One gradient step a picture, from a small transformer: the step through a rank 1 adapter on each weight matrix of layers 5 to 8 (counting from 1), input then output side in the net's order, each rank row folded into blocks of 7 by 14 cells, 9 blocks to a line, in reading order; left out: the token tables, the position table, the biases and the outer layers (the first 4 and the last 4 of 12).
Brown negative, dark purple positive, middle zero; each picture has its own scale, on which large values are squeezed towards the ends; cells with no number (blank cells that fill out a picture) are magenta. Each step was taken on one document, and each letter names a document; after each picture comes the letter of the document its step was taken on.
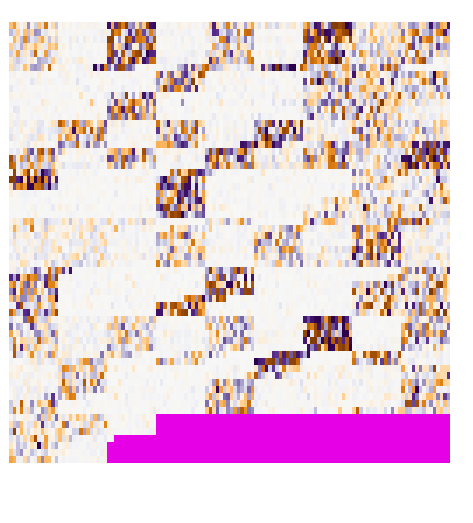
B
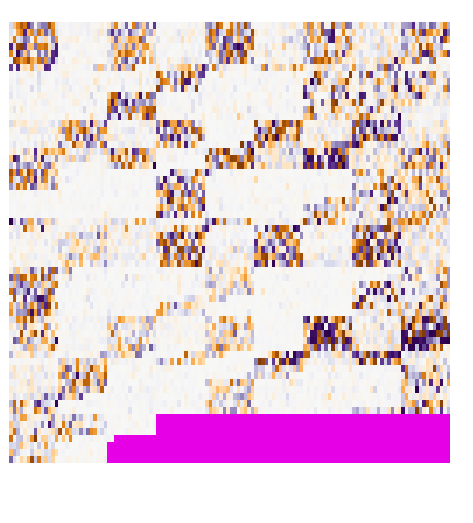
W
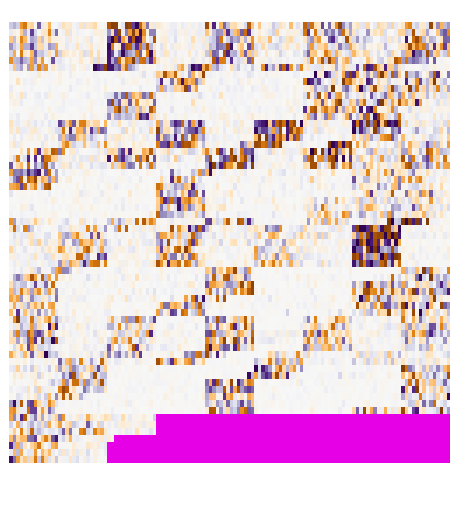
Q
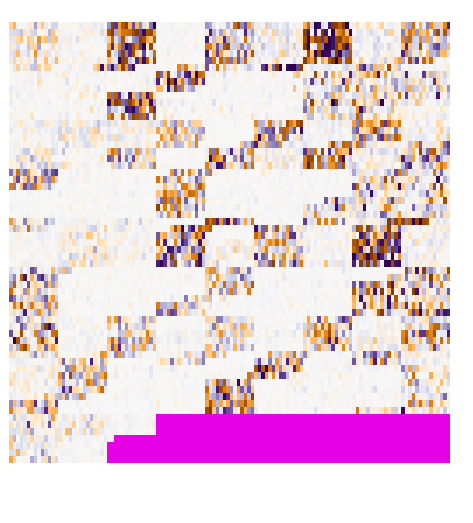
B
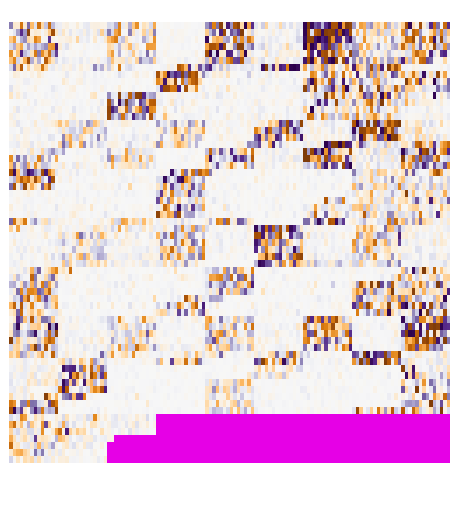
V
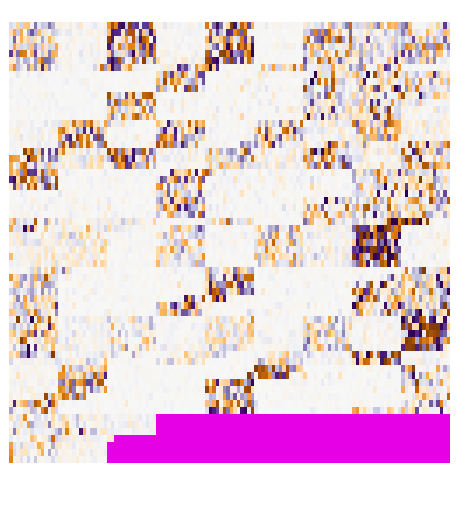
Q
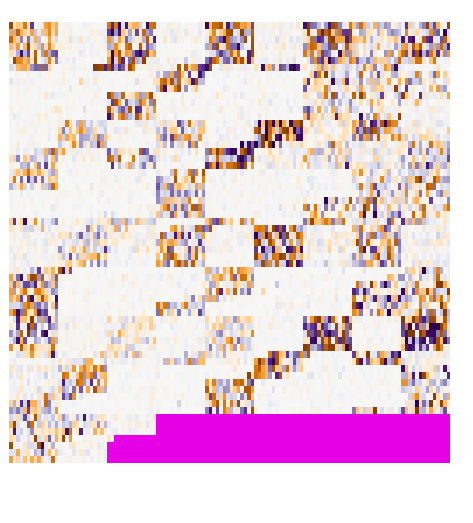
W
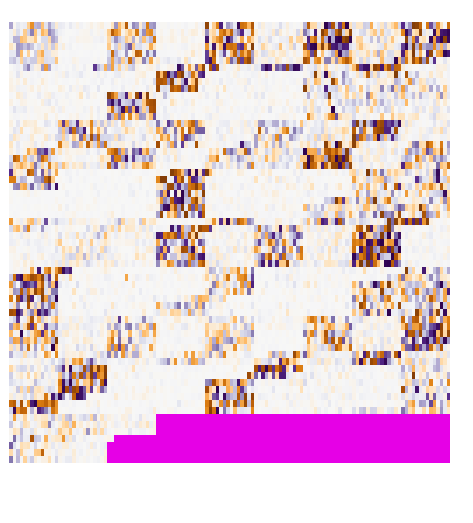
W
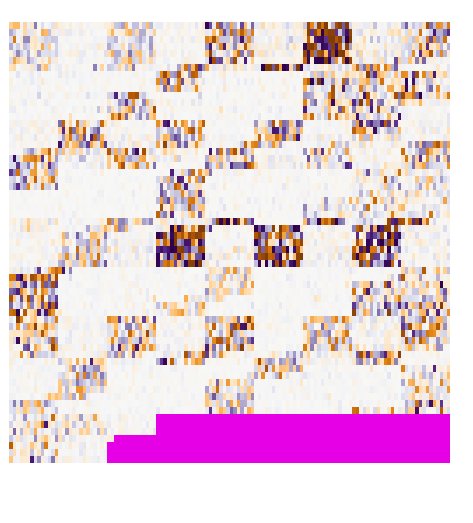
W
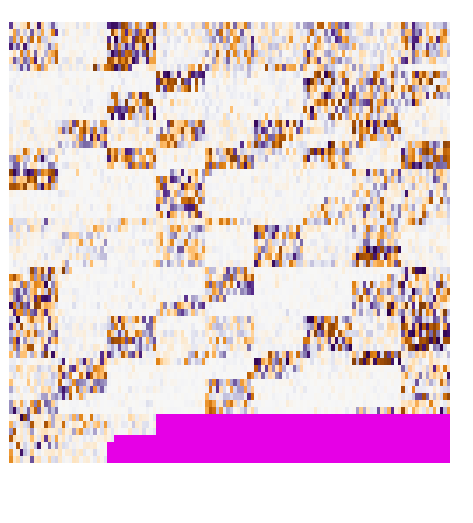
V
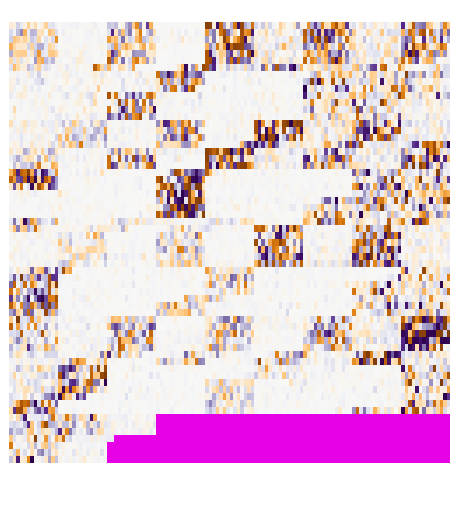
W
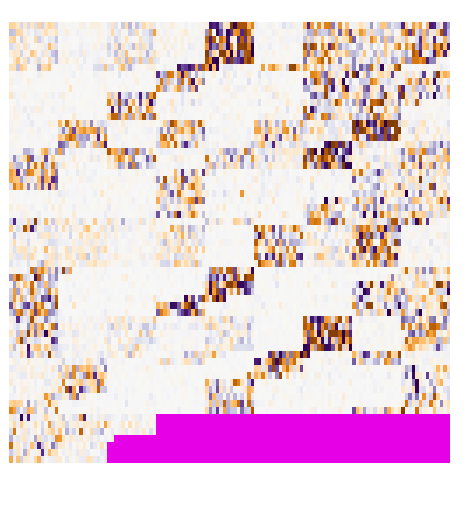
Q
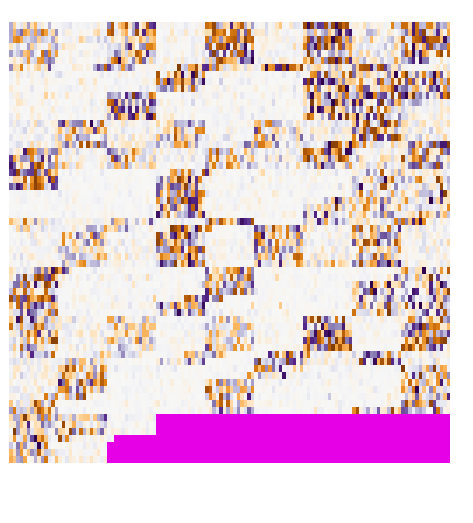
B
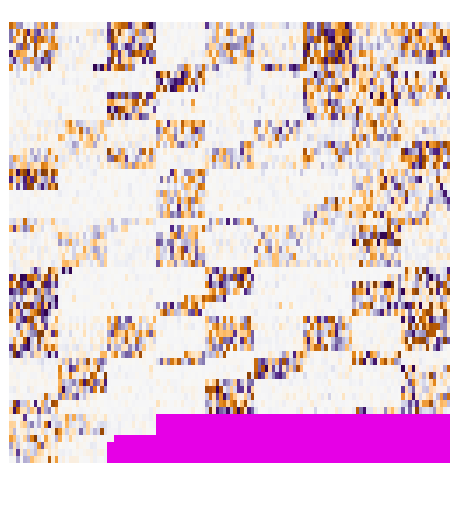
B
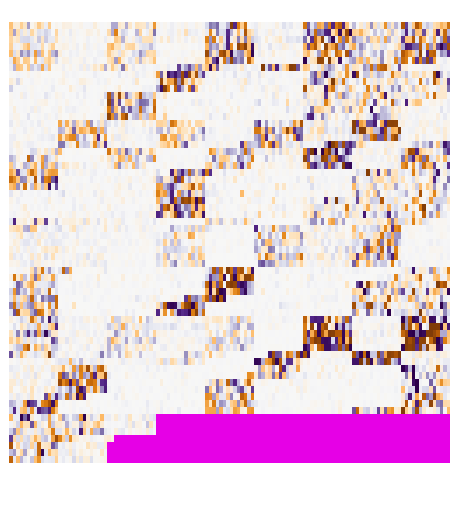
Q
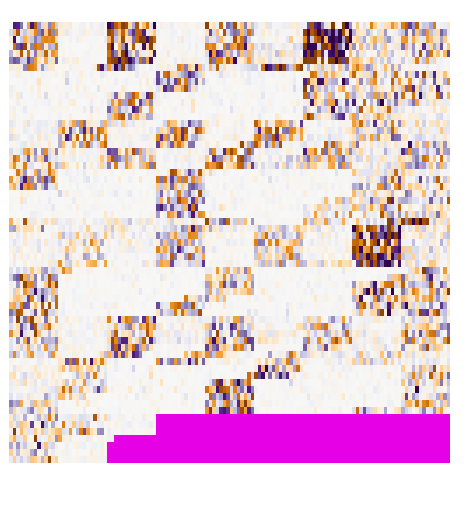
B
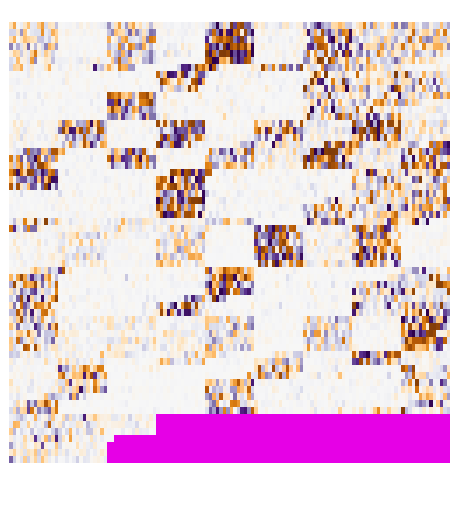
Q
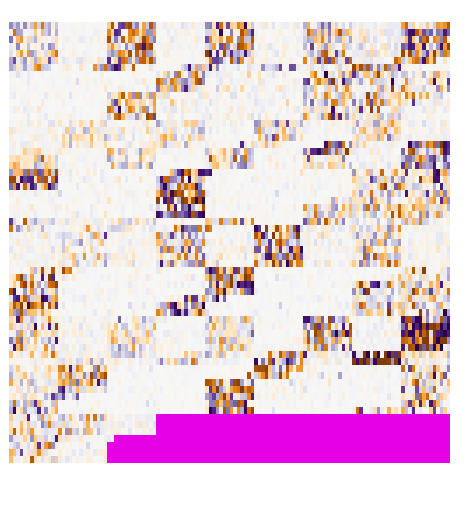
V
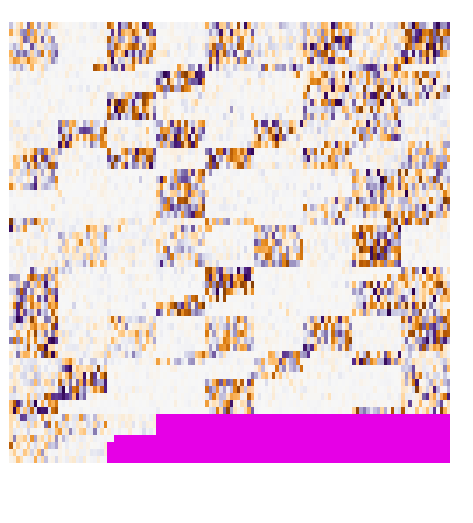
V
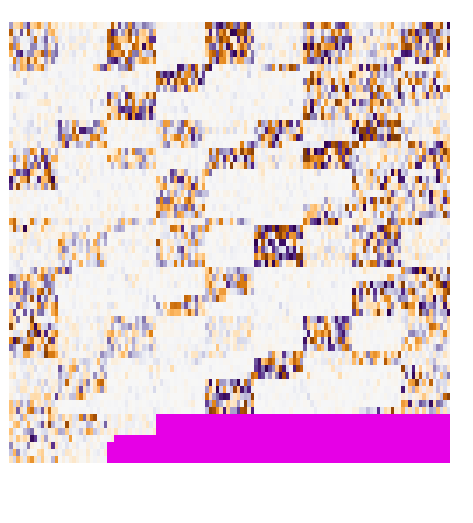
B
